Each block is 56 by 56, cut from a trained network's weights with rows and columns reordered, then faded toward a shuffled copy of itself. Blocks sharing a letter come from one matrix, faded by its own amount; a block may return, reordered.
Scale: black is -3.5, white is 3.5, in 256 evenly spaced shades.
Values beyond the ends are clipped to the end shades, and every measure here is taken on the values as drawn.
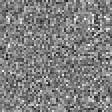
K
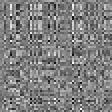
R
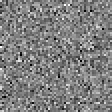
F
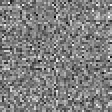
K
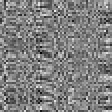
R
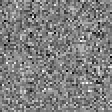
F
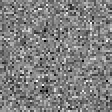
F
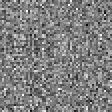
K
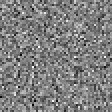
K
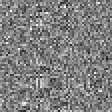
K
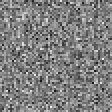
K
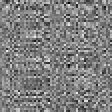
R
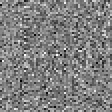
K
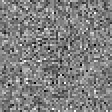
F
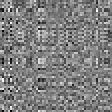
R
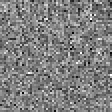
F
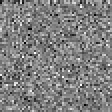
F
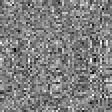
K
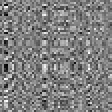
R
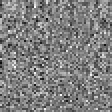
K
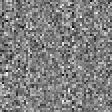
K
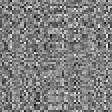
R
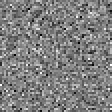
F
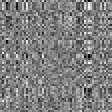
R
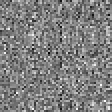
K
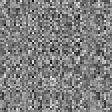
R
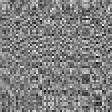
R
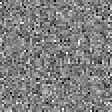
F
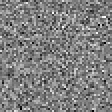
K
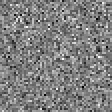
F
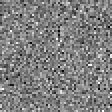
F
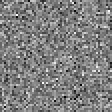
F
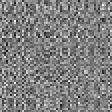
R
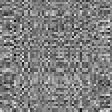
R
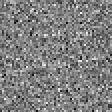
F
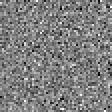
F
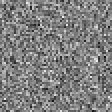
K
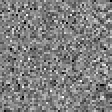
F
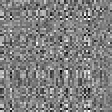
R
